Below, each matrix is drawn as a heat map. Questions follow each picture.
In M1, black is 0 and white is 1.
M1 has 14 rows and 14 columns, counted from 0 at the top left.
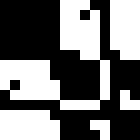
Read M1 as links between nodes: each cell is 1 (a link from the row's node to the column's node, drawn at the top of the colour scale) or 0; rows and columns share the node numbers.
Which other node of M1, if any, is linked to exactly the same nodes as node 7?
node 6
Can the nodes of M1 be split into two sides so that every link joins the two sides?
no
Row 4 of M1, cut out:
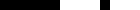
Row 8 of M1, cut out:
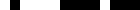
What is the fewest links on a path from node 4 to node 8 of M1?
1
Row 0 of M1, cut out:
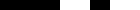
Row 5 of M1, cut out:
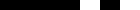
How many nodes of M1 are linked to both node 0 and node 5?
3
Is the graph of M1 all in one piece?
yes
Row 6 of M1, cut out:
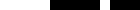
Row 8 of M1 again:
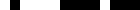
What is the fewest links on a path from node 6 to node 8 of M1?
2
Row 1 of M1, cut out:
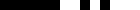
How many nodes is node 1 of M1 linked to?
6
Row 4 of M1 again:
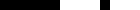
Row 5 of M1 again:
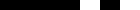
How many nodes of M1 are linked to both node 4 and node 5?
4
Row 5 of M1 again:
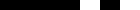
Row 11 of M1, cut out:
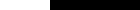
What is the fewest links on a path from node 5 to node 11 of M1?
3
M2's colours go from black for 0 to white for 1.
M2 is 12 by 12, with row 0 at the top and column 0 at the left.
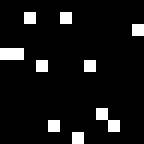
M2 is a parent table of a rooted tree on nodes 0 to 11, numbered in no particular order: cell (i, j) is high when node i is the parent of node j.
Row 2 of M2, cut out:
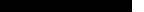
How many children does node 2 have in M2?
1
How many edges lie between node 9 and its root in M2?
1
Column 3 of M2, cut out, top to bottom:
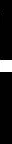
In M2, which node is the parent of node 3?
5
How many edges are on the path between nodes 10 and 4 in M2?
1
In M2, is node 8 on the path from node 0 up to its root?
no
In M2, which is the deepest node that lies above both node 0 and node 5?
4
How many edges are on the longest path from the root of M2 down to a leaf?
5
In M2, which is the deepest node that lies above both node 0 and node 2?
4
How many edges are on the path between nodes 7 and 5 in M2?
1
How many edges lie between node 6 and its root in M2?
5
